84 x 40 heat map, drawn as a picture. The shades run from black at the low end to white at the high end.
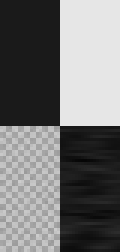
It is made of 2 by 2 panels. Panel 1,1: very low, flat. Panel 1,2: very high, flat. Panel 2,1: high, checkered. Panel 2,2: very low, streaked across, faint in contrast.
